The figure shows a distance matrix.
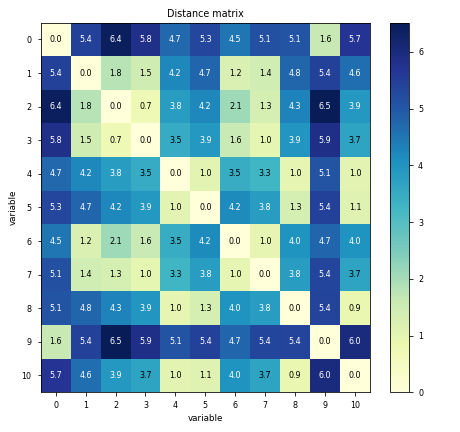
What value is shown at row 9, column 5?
5.4
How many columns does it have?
11
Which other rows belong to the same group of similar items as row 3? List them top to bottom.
1, 2, 6, 7
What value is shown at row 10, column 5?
1.1
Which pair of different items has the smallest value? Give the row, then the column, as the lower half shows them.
3, 2
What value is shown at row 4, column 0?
4.7
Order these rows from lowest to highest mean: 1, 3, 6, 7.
7, 6, 3, 1
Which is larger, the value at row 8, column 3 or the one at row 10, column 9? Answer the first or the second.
the second
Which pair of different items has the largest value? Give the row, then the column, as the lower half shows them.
9, 2
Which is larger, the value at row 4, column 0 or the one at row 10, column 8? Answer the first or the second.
the first
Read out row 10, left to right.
5.7 4.6 3.9 3.7 1.0 1.1 4.0 3.7 0.9 6.0 0.0
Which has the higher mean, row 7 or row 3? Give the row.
3
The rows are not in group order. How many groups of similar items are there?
3
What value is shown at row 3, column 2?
0.7
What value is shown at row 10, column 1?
4.6
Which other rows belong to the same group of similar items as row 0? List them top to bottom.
9
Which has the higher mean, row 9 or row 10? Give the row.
9
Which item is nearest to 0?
9
